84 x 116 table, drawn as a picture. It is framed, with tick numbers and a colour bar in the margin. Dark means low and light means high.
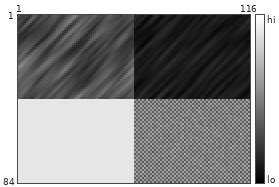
The table splits into 2 rows of 2 panels. Panel 1,1: low, slanting up to the right. Panel 1,2: very low, slanting up to the right, faint in contrast. Panel 2,1: very high, flat. Panel 2,2: middling, checkered, strong in contrast.
